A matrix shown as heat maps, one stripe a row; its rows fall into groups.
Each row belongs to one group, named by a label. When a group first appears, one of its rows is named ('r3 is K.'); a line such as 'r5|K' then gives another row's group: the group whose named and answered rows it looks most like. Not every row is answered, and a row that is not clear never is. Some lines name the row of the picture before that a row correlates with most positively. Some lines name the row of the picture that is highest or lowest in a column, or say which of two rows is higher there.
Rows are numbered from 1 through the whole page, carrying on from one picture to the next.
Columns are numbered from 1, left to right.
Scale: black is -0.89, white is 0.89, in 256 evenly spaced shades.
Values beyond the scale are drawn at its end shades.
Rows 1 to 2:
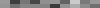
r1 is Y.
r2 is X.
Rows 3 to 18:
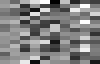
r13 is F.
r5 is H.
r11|X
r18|X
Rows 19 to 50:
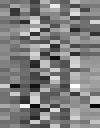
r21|Y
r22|Y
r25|F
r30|F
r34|H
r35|H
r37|H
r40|Y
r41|H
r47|H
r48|H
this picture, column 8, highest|40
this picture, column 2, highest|42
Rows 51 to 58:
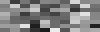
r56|H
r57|X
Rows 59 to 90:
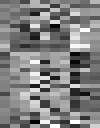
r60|F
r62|H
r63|F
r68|H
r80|H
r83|X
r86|F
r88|Y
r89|H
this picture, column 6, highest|90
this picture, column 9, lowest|82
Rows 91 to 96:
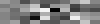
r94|H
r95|H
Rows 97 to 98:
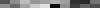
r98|F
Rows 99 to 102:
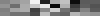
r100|F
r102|H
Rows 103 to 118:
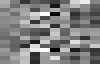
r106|F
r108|X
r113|H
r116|X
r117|X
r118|X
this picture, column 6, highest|117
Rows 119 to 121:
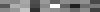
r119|X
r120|X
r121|X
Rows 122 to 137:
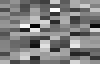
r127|F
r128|X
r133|H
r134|F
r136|X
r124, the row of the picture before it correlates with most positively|120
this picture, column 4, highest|129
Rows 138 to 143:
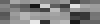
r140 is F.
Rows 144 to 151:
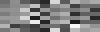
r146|X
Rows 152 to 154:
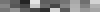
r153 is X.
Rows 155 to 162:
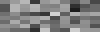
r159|F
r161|X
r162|H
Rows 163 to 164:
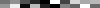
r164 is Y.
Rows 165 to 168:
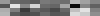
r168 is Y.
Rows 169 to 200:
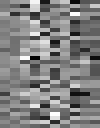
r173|X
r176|F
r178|H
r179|F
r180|F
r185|X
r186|X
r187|X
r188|F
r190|H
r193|F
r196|Y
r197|X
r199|F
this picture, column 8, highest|172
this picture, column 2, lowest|172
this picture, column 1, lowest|192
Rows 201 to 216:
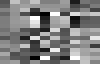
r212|X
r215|H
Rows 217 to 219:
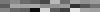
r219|H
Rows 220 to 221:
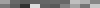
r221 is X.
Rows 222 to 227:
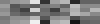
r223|Y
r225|Y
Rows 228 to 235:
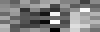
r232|Y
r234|Y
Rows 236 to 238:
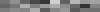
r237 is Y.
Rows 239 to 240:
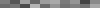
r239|Y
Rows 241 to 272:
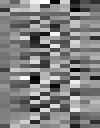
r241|F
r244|Y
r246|H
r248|F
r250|X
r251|H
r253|F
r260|X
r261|H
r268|H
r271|X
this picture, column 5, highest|241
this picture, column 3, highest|260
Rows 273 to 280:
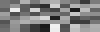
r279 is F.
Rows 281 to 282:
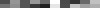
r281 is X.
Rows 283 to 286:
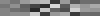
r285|H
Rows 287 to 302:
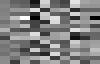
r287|H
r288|H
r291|X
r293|X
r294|Y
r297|H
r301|F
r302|Y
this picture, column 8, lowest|296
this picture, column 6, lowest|301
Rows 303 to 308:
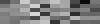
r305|X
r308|F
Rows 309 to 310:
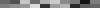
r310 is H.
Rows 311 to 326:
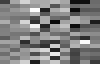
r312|F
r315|H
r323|F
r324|X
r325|F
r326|X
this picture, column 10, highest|322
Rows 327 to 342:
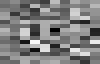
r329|H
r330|Y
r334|X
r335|X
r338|F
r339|H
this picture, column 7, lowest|339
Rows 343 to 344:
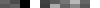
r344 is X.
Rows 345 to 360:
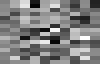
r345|X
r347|F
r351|F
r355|F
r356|X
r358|H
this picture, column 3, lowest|354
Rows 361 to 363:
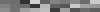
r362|H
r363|F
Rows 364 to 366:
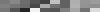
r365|H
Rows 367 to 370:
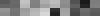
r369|F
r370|F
